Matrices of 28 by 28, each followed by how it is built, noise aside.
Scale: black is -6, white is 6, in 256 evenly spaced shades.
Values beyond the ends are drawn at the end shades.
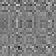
low rank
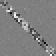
banded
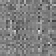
low rank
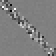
banded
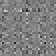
low rank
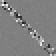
banded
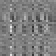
low rank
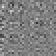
low rank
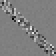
banded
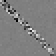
banded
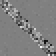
banded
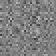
low rank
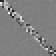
banded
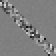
banded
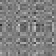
low rank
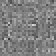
low rank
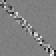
banded
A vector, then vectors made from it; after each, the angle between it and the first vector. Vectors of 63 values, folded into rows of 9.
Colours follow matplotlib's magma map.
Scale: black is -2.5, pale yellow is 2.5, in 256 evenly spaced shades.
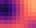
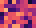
orthogonal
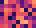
orthogonal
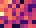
partly opposed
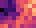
nearly parallel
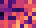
partly aligned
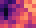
nearly parallel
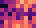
partly aligned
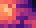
nearly opposite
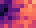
nearly parallel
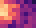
nearly opposite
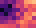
nearly parallel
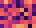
orthogonal
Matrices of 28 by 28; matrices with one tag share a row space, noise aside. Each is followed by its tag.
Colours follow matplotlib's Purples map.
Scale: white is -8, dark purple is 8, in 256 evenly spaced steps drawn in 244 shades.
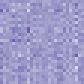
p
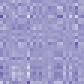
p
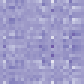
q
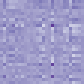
q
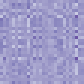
p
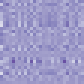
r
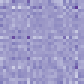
p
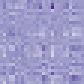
q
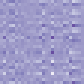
q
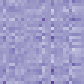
q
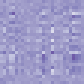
q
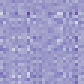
p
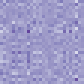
p
